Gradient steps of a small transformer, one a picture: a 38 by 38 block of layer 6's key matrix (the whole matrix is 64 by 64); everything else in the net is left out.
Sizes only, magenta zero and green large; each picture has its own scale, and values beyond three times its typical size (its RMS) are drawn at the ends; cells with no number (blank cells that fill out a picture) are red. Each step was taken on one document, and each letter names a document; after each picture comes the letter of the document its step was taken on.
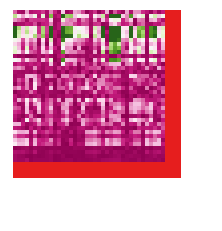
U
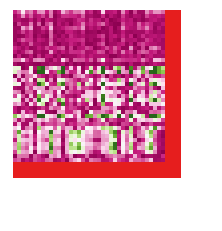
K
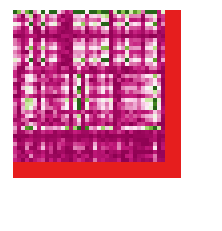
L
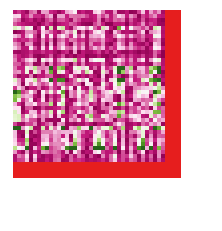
K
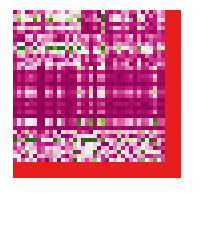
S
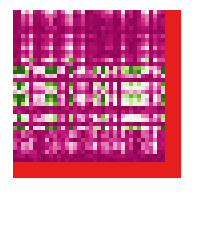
K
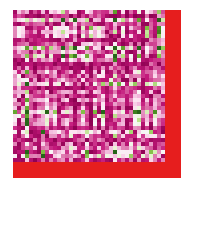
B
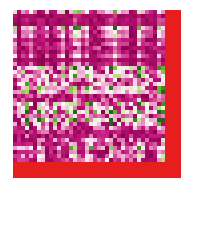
B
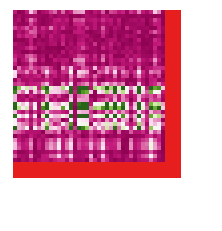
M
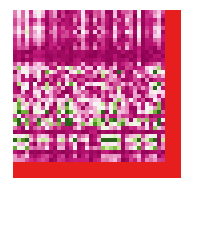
U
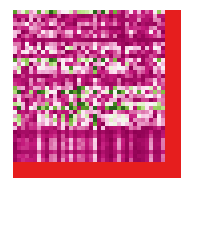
M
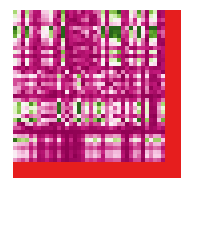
U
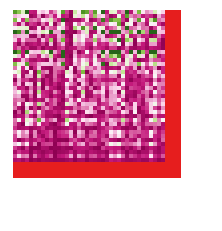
U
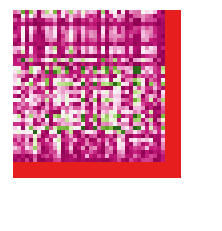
K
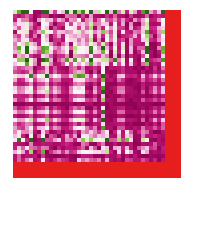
S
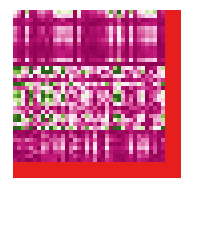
K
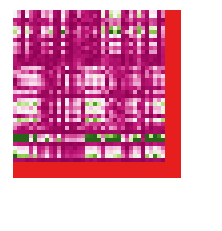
U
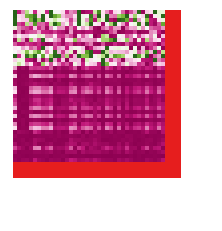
L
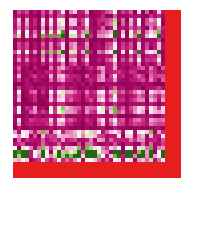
B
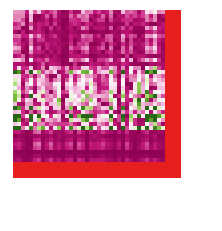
L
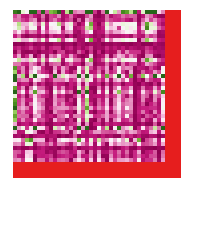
L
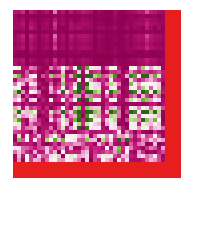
S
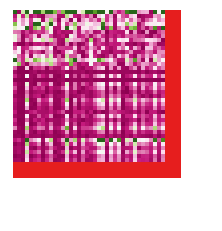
L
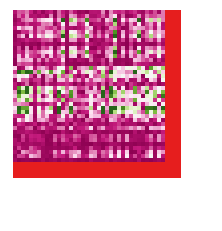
B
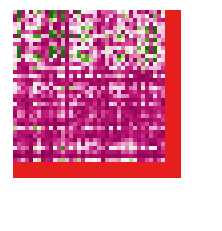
L
